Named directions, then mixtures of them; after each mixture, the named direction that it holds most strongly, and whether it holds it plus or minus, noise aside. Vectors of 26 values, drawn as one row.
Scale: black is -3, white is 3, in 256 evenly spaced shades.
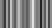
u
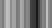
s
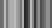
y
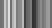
y, plus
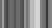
s, minus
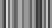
u, plus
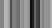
s, plus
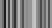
u, plus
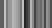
y, plus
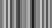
u, minus
